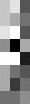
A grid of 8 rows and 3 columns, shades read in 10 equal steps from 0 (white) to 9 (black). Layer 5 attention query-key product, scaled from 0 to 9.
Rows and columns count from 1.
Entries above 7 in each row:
0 0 0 1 1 0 0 0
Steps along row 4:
up down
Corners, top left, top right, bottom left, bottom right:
2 6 5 4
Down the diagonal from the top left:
2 3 6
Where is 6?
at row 1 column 3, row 3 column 3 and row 6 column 3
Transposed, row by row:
2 2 1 4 0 3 3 5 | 1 3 0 9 0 5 7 5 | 6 5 6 3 8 6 5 4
